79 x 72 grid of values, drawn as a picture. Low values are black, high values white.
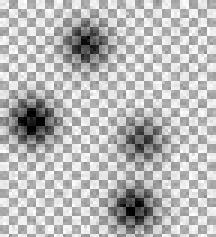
No row or column stands out. Overall the values sit about 70% of the way up the scale. Four dips sink into the field. The ninth with the lowest average is the middle left. No overall slope runs across the table.
